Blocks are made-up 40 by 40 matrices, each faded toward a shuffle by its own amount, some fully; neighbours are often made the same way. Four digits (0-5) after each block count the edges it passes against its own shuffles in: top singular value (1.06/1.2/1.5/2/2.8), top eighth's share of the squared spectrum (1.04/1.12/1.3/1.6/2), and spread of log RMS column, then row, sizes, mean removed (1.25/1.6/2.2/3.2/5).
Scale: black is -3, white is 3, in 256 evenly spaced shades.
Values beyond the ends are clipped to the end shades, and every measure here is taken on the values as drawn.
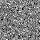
0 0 0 0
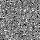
0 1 0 0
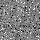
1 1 0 0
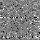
3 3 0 2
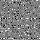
3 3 0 2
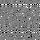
4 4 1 2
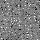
0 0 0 0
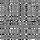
4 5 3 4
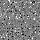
1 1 0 1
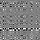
4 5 2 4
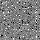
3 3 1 0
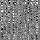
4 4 2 1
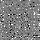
3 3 1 1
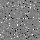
2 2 0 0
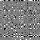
4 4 2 3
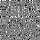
4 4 1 2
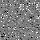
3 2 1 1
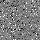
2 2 0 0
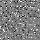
3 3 0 1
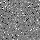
1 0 0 0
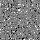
3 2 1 1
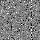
2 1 1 0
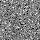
0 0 0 0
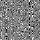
2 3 3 0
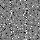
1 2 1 0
